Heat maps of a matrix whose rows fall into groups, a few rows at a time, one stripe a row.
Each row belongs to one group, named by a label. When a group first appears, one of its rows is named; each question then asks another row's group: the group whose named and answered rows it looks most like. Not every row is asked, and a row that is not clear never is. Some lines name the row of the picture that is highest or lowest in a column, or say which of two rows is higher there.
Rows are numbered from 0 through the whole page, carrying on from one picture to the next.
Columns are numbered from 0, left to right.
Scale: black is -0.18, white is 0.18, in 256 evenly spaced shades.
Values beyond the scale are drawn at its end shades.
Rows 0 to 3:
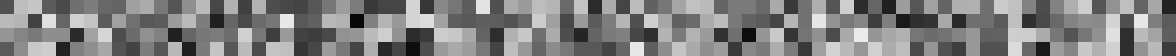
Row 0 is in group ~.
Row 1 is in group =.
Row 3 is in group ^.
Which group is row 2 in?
^
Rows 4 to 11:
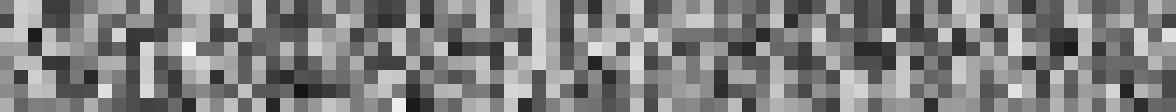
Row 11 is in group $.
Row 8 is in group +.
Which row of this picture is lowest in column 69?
7
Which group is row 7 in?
=
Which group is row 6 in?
=
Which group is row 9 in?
$
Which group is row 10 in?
^
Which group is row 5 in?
~
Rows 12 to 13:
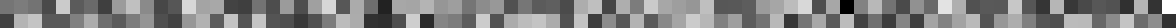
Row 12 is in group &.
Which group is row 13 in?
~
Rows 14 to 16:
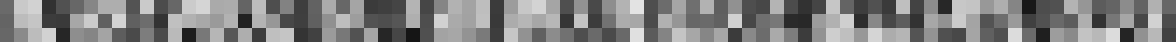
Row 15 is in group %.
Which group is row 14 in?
+
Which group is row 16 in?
^
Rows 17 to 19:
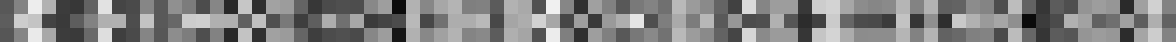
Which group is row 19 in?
^
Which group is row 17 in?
^
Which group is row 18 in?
+
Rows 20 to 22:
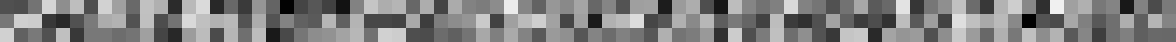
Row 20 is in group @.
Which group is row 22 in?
$
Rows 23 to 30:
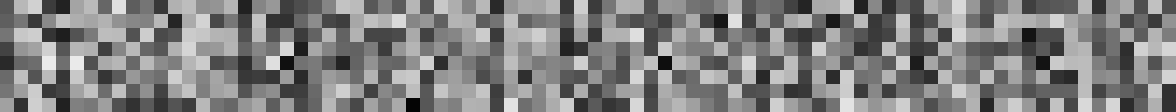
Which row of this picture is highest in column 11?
24
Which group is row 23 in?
%
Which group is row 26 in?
=
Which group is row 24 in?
@
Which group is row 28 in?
=
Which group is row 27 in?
@
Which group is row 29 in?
%
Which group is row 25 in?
+
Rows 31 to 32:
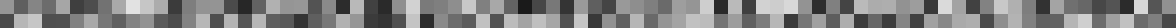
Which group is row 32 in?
~
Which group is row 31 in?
&
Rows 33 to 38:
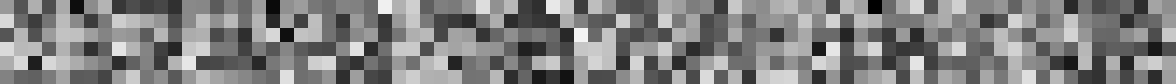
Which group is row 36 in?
&
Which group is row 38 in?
&
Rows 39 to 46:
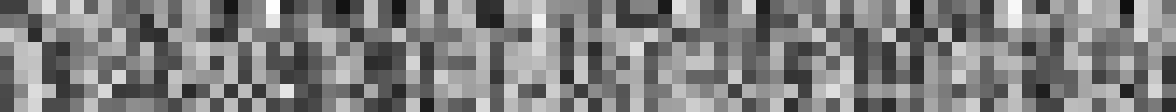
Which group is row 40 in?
@
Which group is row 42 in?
+
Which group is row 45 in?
^
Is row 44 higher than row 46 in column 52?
Yes
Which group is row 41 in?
=
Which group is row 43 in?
~
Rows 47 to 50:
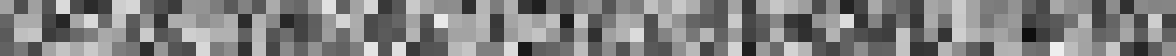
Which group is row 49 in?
+
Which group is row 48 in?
%
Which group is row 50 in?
@
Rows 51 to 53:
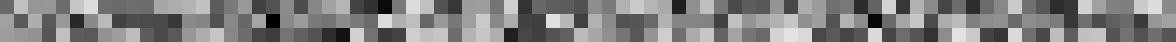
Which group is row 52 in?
$
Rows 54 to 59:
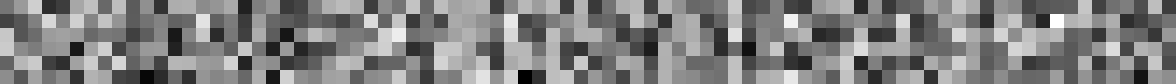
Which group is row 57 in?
^
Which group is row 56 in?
$
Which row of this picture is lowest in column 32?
59
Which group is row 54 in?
%
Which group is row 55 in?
@
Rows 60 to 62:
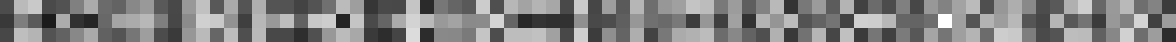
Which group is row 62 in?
~
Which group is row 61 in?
&
